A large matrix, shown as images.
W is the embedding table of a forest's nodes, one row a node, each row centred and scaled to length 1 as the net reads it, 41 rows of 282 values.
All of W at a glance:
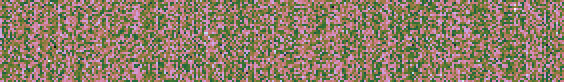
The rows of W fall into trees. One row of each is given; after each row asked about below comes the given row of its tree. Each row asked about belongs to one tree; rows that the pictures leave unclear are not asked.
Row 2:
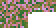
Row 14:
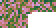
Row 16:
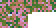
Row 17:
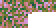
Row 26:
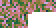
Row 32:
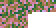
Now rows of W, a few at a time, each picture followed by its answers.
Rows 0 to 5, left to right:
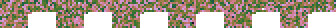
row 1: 17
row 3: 14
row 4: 2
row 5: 16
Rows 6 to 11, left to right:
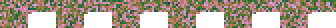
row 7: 26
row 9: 14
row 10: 17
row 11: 14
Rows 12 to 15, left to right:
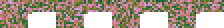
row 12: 2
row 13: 14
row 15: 16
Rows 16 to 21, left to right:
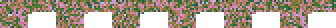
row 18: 17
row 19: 32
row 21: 16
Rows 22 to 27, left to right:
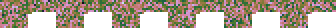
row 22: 32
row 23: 14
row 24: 14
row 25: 16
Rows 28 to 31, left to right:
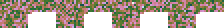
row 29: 2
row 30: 17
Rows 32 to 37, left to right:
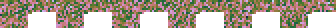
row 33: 32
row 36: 14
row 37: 26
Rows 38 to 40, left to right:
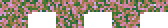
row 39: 26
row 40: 17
